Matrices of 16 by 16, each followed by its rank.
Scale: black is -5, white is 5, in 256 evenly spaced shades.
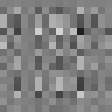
two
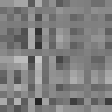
two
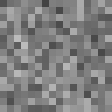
full rank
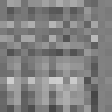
two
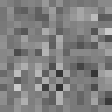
three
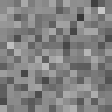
full rank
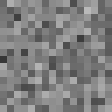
full rank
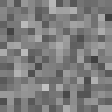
full rank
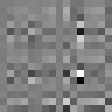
two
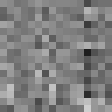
three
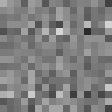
three
